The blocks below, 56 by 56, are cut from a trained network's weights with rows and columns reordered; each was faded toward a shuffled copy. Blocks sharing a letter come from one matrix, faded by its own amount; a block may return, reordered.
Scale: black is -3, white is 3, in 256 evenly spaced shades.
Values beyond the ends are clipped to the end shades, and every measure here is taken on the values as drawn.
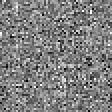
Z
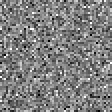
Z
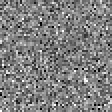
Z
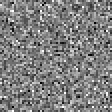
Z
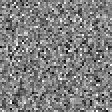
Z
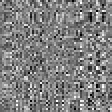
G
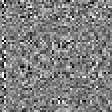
G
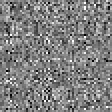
G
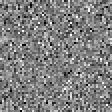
Z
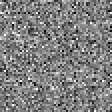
Z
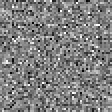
Z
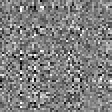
G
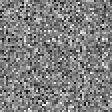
Z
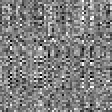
G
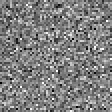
Z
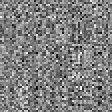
G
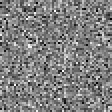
Z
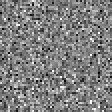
Z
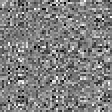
G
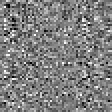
G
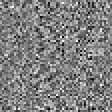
G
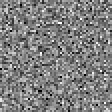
Z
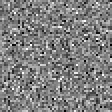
Z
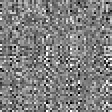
G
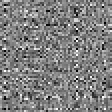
G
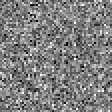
Z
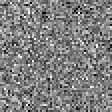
Z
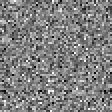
Z
